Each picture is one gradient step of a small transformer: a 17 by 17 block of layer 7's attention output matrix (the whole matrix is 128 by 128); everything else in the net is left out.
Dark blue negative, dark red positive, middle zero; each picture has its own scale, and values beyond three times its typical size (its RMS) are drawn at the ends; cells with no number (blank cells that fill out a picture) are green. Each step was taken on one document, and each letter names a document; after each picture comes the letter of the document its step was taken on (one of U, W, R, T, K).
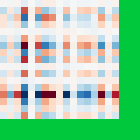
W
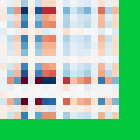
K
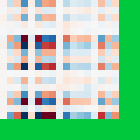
K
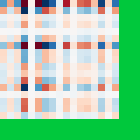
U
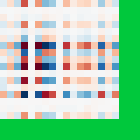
W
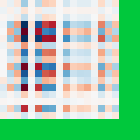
K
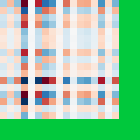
U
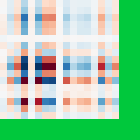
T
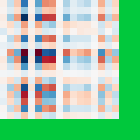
T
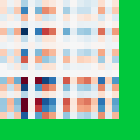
U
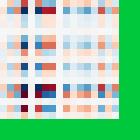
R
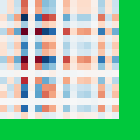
W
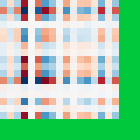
U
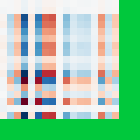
K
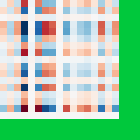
R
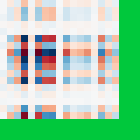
T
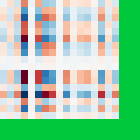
W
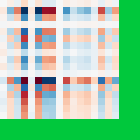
T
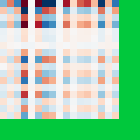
U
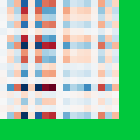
K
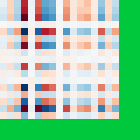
R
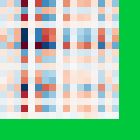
U
